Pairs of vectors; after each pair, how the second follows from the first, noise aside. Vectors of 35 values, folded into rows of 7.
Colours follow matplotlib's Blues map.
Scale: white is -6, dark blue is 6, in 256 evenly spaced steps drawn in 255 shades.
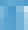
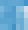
copied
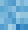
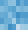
negated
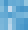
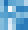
scaled up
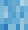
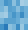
copied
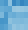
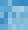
copied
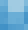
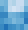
scaled up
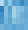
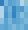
negated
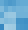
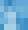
copied
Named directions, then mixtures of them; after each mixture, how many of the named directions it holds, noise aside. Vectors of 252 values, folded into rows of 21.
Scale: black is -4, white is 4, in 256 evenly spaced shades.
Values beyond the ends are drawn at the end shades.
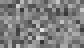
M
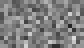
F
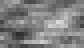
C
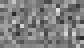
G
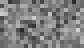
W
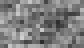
three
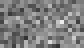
three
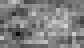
two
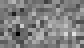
three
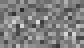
three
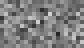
three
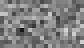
two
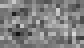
two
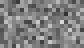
three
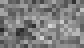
three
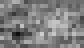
two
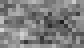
three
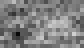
three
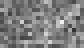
three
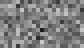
one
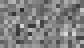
two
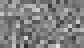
three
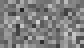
three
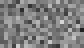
two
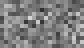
three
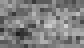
three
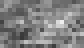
two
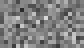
three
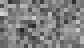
one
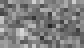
two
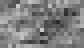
two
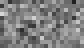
one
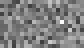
three
